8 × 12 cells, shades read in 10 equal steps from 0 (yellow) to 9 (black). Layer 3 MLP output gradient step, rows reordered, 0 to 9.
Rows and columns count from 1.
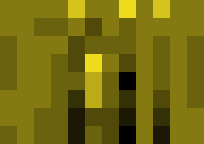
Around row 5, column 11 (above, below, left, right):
4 4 5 5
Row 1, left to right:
4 4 4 4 1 4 4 0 4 1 4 4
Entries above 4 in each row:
0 4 7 6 7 6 7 8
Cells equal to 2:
2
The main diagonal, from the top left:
4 4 4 5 5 2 6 9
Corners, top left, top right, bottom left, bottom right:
4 4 5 4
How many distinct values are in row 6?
5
